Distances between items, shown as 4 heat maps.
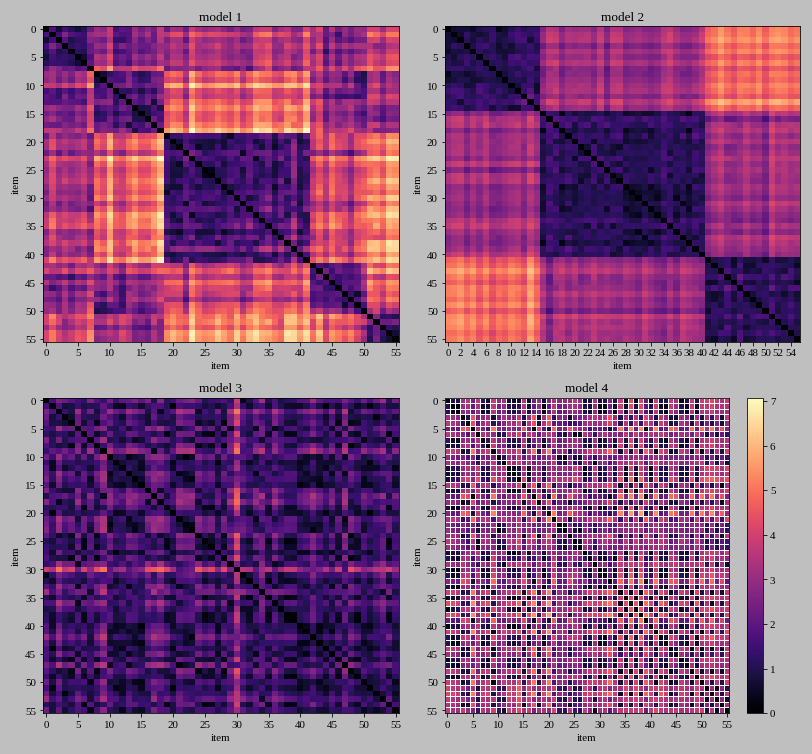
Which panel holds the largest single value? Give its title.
model 1
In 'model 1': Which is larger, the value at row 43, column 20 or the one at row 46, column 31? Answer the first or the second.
the first
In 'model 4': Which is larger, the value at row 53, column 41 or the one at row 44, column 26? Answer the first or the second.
the first
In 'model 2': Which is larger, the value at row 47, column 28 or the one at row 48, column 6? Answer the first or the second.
the second
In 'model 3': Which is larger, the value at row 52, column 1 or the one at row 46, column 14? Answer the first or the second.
the second
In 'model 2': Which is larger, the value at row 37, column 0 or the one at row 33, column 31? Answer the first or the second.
the first
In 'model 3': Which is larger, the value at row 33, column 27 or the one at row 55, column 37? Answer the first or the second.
the second
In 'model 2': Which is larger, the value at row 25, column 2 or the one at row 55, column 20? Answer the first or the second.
the second
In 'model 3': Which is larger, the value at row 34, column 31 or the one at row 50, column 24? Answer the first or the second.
the first
